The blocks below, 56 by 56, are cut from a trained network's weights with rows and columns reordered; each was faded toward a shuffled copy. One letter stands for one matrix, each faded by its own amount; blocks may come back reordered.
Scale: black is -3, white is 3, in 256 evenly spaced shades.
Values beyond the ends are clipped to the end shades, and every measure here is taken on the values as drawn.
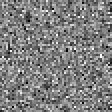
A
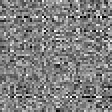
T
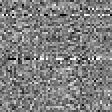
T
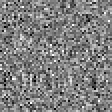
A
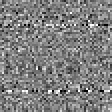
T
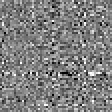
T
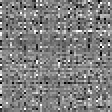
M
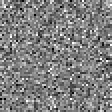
A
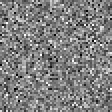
A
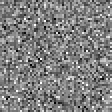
A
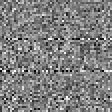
T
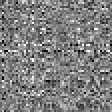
T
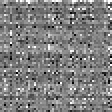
M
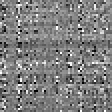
M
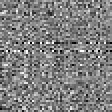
T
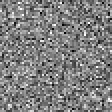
A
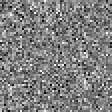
A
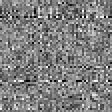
T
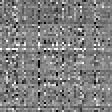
M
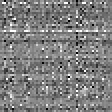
M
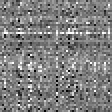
M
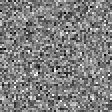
A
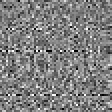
T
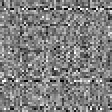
T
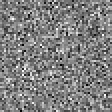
A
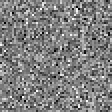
A
